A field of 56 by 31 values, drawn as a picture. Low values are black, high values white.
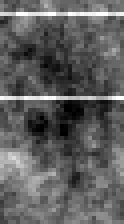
The centre is the ninth with the lowest average. No overall slope runs across the table. Rows 4 and 25 stand out from the rest. The bottom left is the ninth with the highest average.
